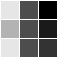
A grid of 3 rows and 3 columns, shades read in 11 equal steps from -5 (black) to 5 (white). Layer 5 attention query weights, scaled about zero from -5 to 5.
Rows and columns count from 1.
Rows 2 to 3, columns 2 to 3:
-2 -4 | -2 -3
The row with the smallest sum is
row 2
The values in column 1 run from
2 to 4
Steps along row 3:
down down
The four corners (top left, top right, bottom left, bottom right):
4 -5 4 -3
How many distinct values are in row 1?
3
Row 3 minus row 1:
0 0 2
